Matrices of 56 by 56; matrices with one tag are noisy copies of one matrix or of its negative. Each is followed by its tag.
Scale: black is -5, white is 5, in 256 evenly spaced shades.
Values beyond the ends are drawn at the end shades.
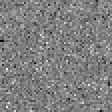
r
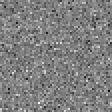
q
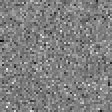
r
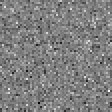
q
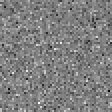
q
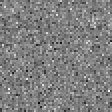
q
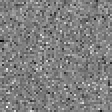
r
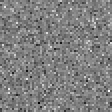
q
